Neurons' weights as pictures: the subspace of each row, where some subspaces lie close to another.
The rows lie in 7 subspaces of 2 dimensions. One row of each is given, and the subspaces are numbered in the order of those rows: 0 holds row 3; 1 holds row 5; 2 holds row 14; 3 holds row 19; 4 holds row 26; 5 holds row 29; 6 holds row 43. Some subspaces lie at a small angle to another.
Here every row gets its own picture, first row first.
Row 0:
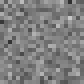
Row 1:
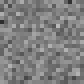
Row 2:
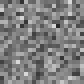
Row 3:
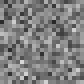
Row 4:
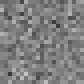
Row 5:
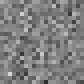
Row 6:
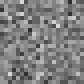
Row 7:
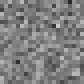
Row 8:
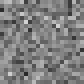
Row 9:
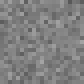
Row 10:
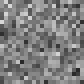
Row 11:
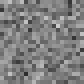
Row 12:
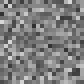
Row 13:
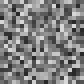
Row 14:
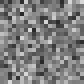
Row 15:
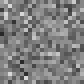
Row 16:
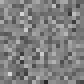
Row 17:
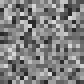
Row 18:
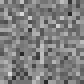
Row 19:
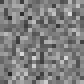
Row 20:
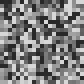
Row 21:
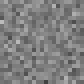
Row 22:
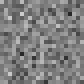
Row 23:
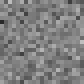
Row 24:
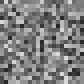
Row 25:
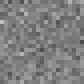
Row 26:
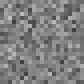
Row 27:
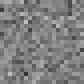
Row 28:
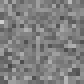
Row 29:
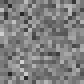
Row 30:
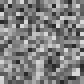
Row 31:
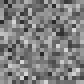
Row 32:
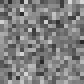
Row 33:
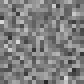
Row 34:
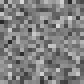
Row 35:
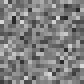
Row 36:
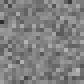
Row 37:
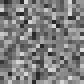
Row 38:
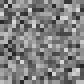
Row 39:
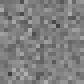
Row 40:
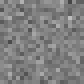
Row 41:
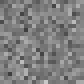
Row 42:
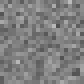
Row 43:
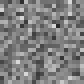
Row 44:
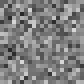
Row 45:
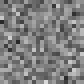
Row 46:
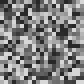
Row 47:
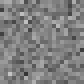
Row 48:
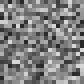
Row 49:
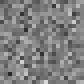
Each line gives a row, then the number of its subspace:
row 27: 5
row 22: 3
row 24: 3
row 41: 1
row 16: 1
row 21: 3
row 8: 5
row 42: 6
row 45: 3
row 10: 6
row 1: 0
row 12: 4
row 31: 0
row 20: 2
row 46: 1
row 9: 2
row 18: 1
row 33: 3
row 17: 4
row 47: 5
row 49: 1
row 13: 3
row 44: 4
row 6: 0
